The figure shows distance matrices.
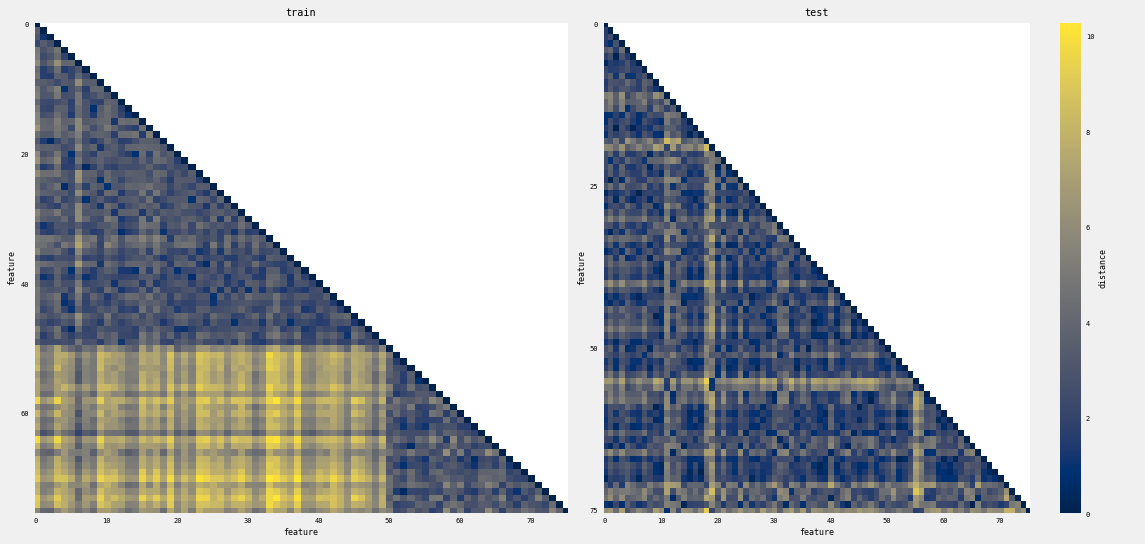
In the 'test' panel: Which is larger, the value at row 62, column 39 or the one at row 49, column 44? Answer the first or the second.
the second
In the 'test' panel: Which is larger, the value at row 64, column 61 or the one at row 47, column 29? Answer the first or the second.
the first
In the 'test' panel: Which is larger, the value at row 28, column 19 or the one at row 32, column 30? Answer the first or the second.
the first
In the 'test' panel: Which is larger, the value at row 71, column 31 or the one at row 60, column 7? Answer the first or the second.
the first
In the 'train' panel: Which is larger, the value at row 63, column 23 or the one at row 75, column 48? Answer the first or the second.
the first
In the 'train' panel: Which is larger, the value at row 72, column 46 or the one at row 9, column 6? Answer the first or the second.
the first
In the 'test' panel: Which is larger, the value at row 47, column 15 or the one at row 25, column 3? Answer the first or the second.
the second
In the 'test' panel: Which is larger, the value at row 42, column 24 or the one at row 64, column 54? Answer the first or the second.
the second
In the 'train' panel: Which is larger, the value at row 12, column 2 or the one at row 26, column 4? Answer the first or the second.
the second
